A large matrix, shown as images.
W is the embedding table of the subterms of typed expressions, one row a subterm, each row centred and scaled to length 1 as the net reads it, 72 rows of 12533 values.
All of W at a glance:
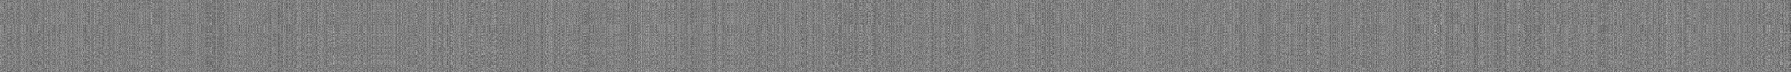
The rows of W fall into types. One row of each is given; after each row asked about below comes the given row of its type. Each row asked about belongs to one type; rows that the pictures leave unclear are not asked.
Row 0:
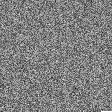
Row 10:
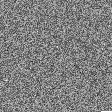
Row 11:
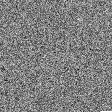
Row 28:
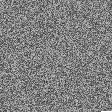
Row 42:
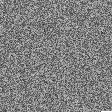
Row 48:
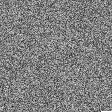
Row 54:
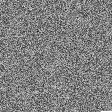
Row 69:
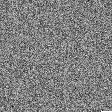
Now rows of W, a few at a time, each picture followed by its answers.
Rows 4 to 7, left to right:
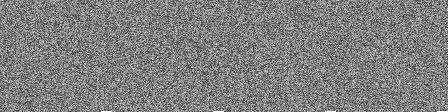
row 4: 0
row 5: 10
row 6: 42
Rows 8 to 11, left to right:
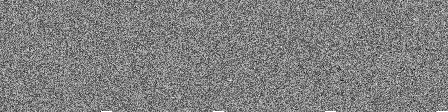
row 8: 69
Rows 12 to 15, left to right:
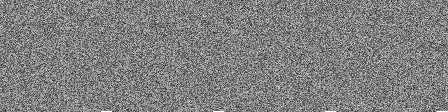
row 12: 42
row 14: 54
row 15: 10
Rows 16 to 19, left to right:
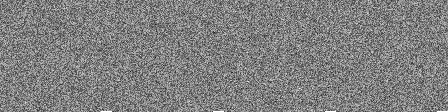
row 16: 11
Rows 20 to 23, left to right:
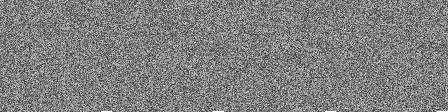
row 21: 11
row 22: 48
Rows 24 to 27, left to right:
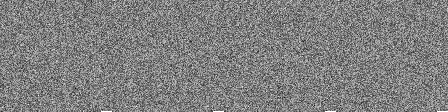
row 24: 0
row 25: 28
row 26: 11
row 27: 0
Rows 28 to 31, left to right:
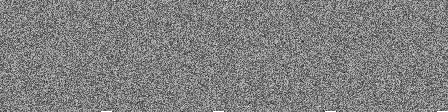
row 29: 0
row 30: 28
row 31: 28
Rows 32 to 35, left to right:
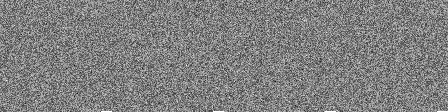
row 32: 42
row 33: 28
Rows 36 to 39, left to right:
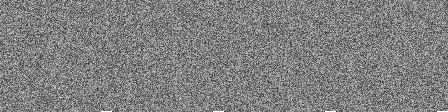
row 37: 42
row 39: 28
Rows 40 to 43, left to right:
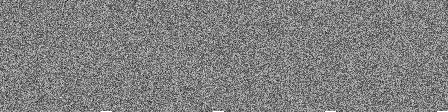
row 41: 0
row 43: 28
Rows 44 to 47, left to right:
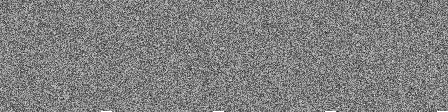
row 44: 69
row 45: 10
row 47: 0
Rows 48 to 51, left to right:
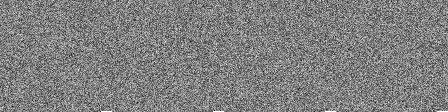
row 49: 10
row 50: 54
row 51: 10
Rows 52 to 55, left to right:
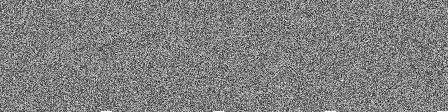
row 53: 28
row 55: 10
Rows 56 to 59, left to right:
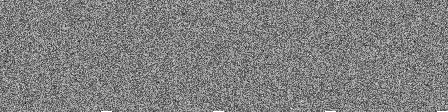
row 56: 42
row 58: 69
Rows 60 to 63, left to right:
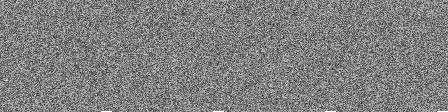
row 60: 10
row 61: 42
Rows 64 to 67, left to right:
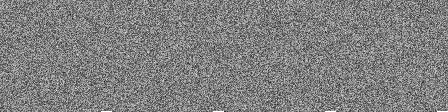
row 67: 0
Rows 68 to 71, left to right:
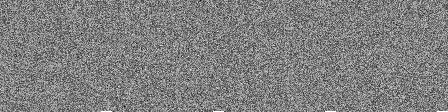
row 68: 54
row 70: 42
